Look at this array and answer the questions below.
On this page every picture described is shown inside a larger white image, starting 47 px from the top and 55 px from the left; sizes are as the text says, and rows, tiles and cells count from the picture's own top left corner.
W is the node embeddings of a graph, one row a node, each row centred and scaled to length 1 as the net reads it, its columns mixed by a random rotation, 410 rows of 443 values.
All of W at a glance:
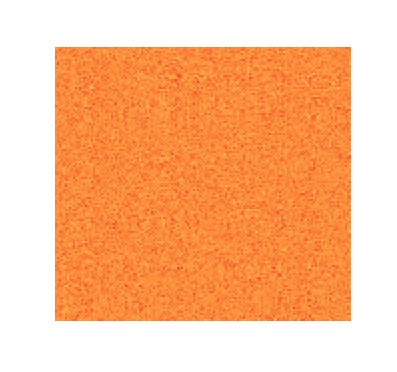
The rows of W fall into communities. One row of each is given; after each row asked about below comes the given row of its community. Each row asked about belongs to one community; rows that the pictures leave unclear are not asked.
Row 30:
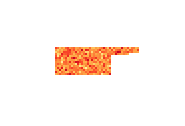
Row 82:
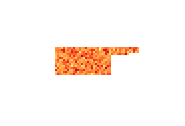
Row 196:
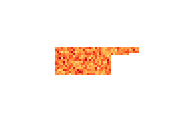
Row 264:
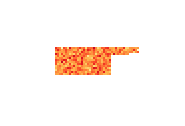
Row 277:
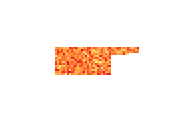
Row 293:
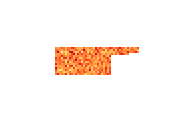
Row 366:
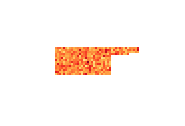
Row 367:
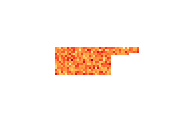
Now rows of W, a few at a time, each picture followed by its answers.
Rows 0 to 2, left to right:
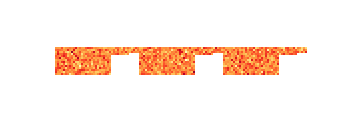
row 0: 196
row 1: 293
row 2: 367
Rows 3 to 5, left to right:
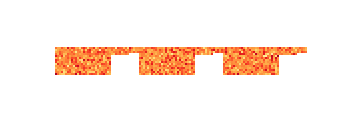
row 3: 367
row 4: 277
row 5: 293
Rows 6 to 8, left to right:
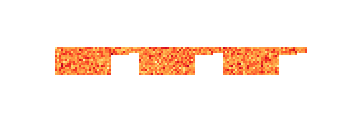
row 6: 366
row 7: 264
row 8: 30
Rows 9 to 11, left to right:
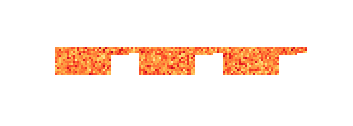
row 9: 367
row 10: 293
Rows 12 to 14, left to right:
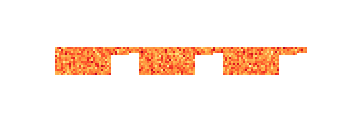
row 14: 82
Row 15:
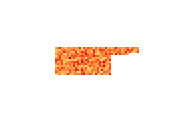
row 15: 366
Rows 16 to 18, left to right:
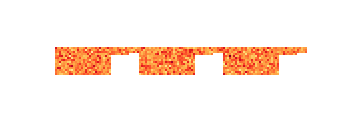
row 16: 367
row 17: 366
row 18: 367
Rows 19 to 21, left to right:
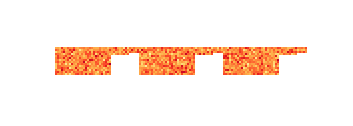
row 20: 277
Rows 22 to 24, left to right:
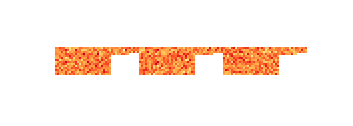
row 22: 82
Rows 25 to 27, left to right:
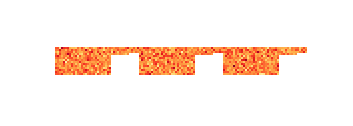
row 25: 30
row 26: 293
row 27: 277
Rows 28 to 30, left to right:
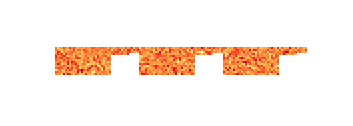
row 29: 277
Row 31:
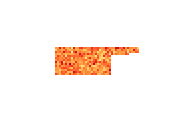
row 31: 82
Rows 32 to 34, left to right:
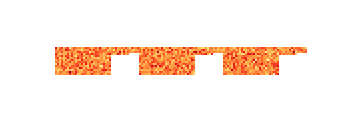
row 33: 367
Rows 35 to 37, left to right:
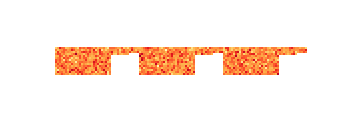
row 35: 196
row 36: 196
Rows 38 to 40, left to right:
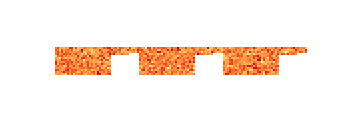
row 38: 277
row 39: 264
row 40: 277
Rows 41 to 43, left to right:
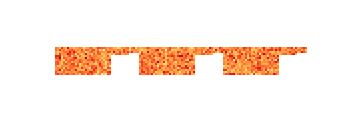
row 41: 30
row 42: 196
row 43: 293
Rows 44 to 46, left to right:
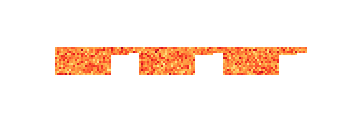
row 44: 293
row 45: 196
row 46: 30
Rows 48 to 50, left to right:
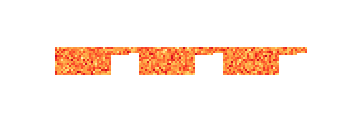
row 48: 367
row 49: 196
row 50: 196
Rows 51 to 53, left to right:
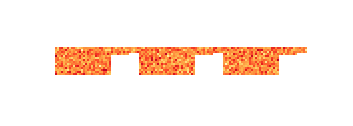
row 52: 367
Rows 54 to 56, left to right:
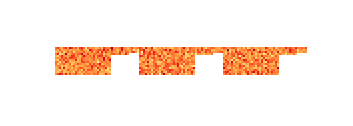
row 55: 30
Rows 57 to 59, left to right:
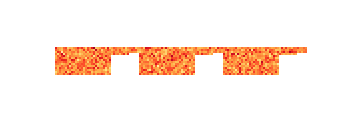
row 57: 264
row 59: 30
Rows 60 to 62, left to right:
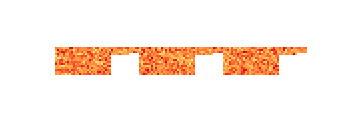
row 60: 277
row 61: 277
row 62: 82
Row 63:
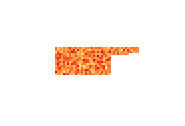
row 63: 196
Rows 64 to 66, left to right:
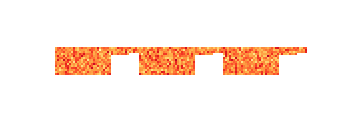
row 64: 82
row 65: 367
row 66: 277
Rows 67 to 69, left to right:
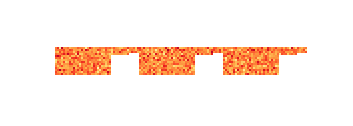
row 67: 30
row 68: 264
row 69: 264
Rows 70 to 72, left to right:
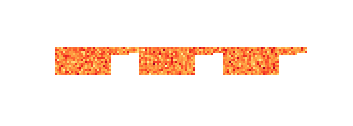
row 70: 264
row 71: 366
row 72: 264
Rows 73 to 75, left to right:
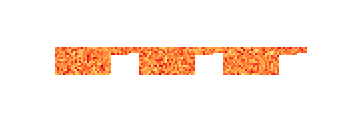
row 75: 293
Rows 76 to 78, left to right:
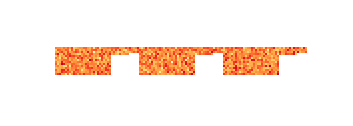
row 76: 277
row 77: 293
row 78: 82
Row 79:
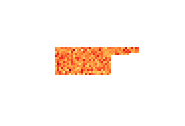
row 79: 196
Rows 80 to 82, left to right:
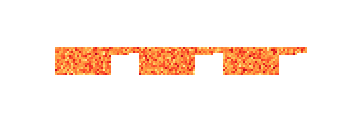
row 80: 293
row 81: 367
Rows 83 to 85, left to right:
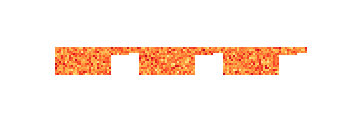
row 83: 293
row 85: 367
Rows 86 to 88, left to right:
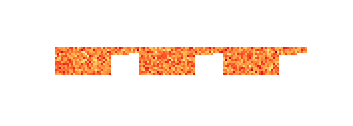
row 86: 277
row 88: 82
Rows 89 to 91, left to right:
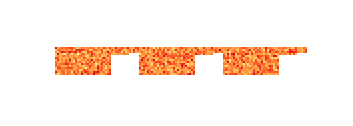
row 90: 293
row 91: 30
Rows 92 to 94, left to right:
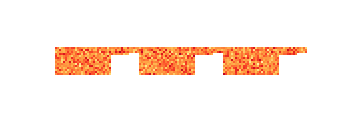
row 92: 30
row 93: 293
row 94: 367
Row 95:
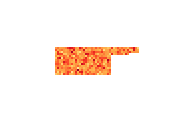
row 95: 196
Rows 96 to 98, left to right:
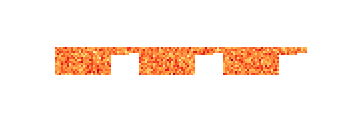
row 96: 277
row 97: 367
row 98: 367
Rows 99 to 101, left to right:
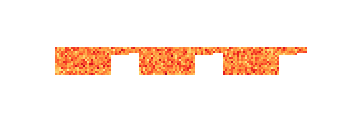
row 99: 367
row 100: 196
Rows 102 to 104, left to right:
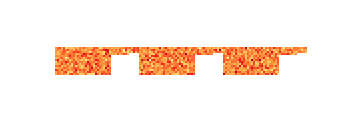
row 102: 82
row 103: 293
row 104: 367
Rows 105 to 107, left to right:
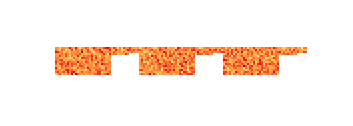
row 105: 277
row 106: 293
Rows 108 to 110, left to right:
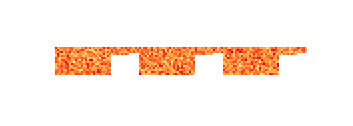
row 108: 277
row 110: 82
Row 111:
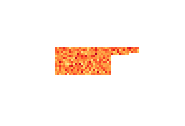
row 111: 293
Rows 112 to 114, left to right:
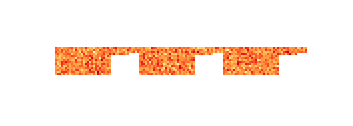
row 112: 277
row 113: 30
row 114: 366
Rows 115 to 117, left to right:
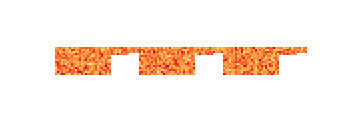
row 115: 196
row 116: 367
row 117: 367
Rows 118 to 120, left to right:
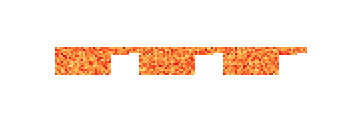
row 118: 264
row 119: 367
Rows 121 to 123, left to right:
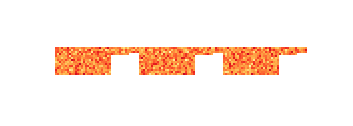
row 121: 367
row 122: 82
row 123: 366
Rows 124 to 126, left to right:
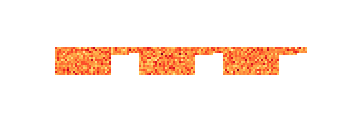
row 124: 277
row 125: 293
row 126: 264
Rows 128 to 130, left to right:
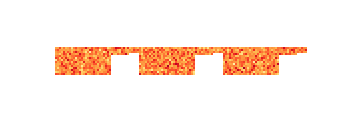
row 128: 82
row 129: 367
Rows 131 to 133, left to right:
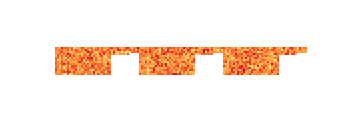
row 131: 277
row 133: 82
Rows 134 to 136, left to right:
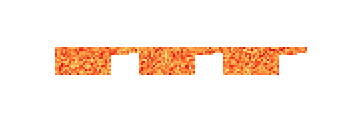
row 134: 264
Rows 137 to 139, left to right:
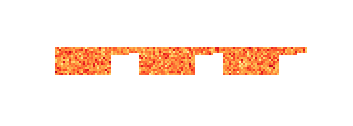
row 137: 30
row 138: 82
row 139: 264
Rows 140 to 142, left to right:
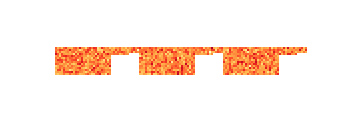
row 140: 264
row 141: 277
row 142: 366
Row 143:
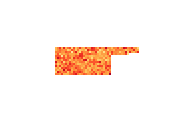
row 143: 82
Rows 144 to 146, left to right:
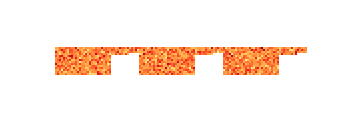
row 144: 293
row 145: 30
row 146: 264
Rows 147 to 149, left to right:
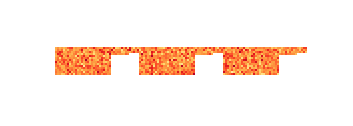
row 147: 277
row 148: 277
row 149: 196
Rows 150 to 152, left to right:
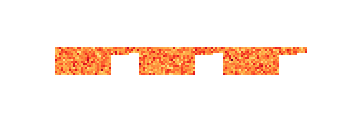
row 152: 367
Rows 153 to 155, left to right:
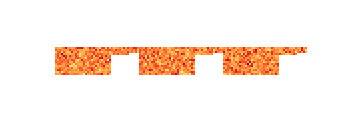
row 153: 264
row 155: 264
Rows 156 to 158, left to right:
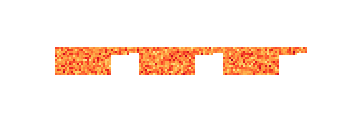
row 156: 366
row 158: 82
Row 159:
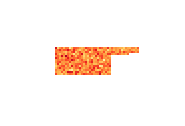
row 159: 367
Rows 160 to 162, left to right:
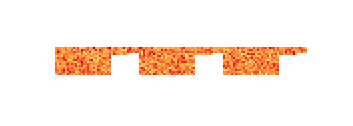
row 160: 277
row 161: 30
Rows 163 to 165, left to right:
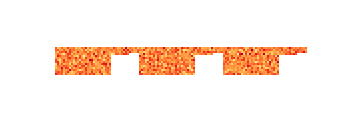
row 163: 367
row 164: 30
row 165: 293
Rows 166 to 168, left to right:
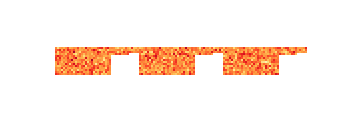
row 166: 367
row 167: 293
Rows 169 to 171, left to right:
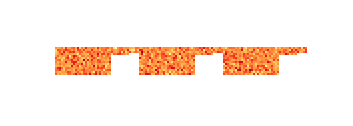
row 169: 367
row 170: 293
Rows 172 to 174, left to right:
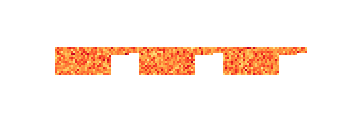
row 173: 196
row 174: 196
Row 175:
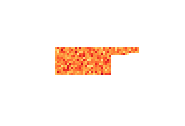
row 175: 82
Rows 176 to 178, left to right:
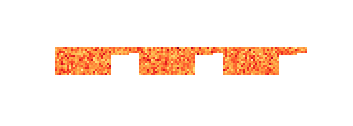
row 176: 277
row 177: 264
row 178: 277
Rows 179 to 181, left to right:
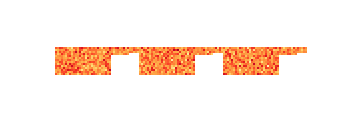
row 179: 82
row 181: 367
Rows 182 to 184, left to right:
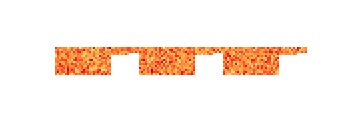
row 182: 277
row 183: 277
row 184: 367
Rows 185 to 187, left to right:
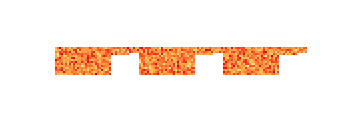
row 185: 366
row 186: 30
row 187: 293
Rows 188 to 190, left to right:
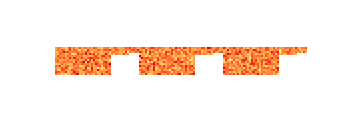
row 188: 82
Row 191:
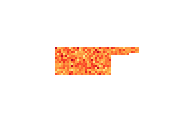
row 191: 367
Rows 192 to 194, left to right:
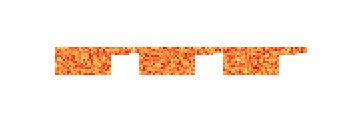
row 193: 264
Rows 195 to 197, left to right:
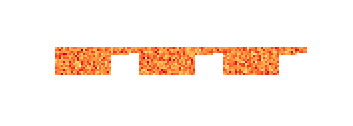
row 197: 277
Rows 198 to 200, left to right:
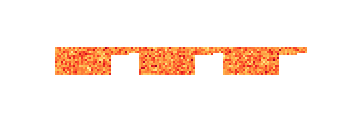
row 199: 367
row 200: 277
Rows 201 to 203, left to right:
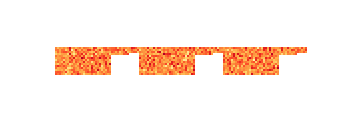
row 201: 82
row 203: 366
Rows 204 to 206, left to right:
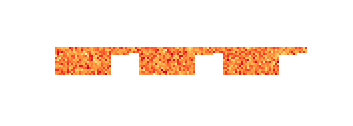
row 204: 277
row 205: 196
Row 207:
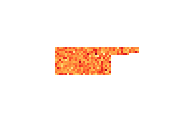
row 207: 293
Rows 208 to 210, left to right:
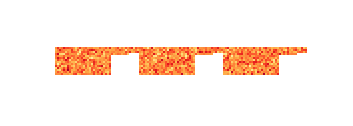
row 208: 82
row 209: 30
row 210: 366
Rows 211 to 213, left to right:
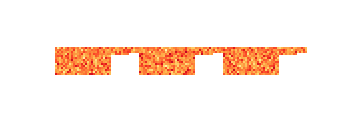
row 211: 367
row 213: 264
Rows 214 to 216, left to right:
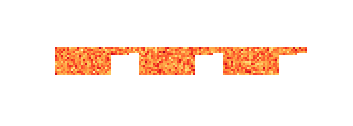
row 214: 367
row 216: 196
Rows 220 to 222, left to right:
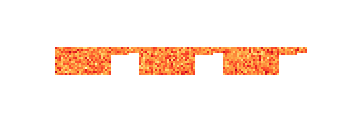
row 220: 30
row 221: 277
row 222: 277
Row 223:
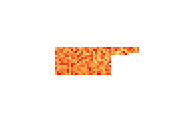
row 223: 277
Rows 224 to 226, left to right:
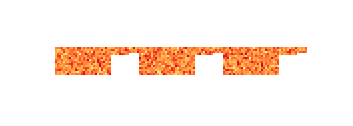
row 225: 293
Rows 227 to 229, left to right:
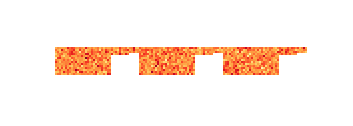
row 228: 367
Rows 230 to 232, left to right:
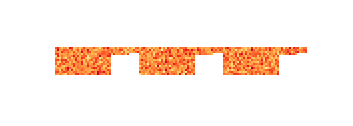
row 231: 366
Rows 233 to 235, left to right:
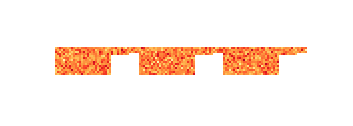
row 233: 196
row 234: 82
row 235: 264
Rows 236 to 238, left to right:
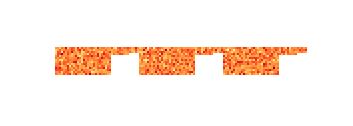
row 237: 30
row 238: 366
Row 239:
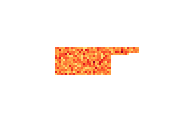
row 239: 30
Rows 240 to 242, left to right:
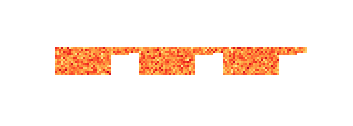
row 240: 30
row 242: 264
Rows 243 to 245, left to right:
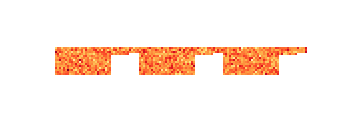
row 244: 277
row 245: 277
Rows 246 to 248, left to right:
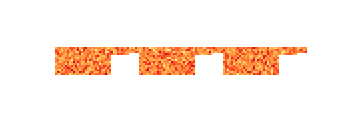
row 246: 196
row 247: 82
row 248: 196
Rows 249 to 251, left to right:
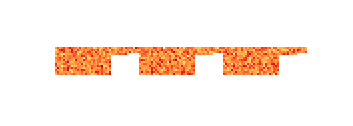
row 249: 82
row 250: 277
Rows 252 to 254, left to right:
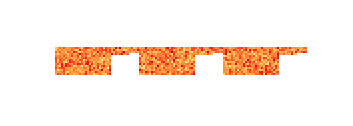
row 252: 366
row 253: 277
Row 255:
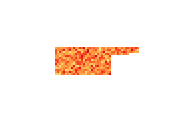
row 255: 264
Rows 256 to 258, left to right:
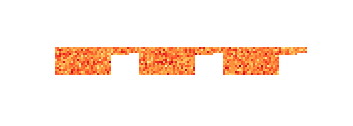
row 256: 30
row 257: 366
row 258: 367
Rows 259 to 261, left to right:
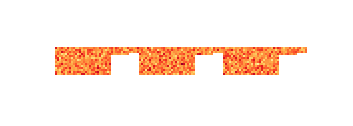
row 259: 367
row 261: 367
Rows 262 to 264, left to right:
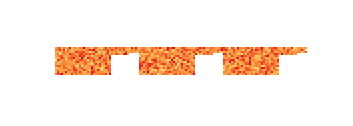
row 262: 82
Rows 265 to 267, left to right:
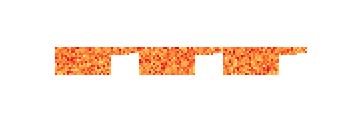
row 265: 367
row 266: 264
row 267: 264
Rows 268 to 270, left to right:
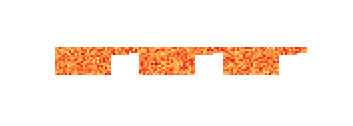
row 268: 293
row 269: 196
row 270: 264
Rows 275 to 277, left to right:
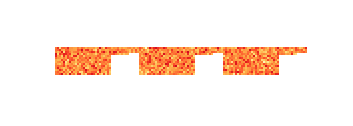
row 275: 30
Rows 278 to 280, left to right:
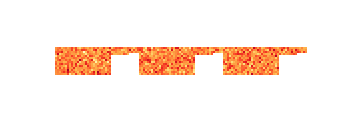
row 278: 277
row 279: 264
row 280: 366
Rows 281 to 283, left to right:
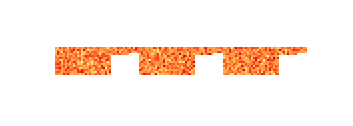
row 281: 196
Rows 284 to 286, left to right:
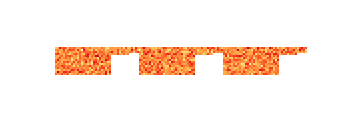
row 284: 196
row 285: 82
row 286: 264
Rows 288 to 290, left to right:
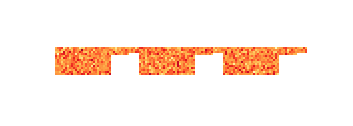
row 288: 30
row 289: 30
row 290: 196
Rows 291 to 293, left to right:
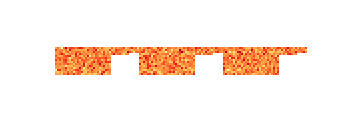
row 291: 264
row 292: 293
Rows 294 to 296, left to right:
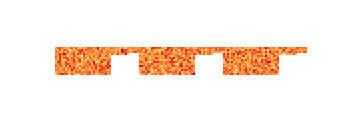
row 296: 30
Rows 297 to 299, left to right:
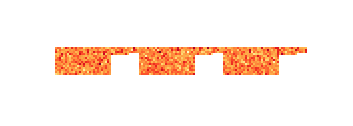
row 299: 277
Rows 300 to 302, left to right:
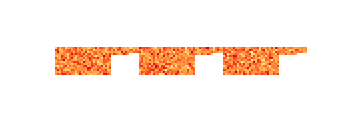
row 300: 293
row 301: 82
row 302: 277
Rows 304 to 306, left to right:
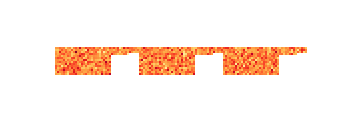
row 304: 82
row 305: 82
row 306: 82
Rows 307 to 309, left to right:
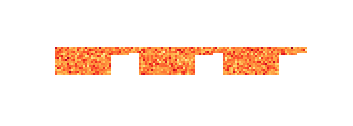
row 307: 367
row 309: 264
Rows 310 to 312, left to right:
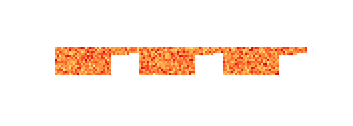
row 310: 264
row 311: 196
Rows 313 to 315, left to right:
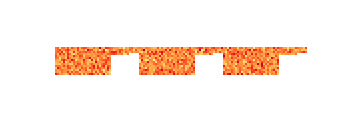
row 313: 367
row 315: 30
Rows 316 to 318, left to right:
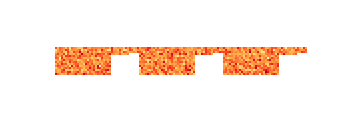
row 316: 367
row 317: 196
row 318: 277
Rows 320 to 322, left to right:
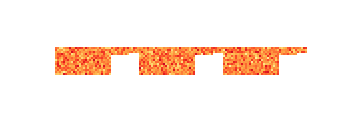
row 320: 196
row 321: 293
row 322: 277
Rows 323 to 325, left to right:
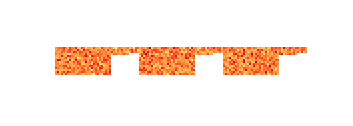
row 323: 293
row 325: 82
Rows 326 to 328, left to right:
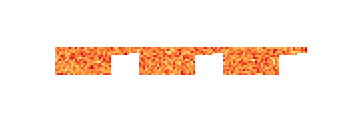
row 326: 293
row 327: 293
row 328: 366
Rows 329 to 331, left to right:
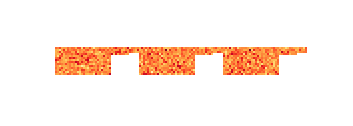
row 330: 30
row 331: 30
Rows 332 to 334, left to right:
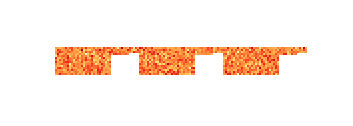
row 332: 277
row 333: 30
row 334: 196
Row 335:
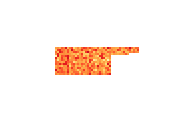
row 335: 277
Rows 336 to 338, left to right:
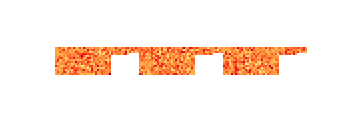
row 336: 82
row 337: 367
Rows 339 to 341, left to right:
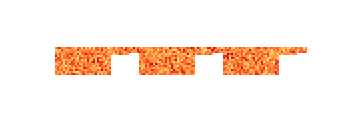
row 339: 366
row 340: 277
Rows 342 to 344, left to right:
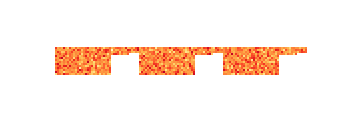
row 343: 82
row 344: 277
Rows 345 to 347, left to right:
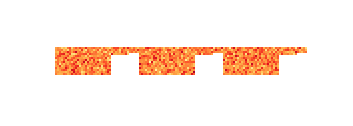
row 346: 293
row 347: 264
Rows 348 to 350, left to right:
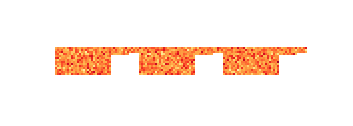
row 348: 277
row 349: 196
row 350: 293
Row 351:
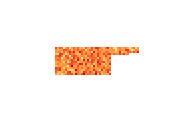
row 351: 367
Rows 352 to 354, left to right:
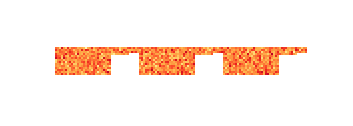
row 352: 30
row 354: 277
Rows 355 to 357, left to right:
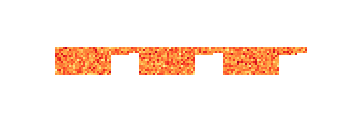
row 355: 264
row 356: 30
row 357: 366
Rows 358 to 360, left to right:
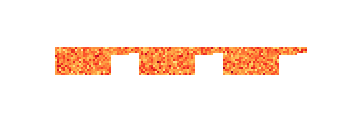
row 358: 196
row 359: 196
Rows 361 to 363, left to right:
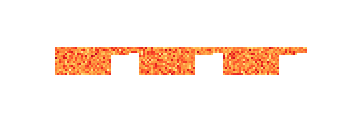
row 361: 293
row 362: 30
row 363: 30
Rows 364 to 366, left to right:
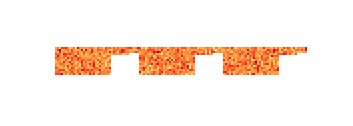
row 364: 30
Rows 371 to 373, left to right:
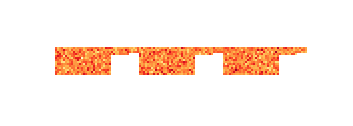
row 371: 367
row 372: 30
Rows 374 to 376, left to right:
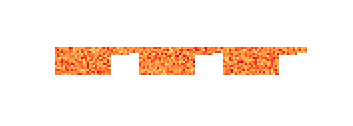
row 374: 277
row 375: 293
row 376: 366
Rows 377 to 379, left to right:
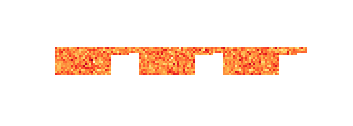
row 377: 367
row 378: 30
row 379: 367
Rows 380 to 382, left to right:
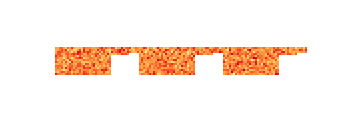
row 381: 293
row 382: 366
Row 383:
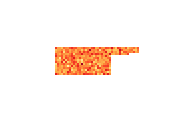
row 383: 367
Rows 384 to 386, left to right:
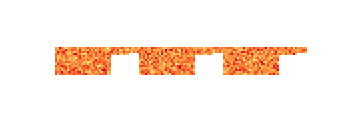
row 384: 196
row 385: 30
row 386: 82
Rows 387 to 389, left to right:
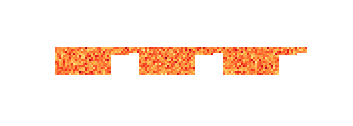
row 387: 196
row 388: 366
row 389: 367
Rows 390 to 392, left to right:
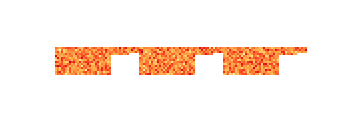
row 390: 366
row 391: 293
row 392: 366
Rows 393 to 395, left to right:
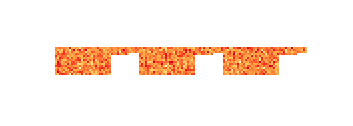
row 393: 196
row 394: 366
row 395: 264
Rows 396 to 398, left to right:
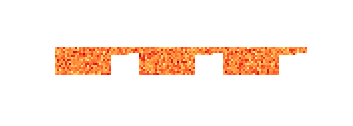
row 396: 82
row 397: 30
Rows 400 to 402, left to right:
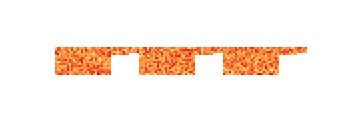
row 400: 277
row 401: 366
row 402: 367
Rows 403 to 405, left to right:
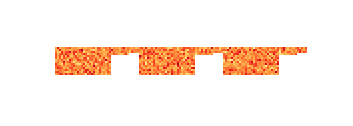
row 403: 30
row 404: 30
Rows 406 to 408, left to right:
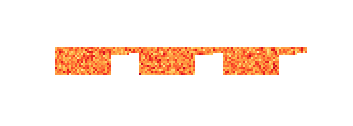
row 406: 277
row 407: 367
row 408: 82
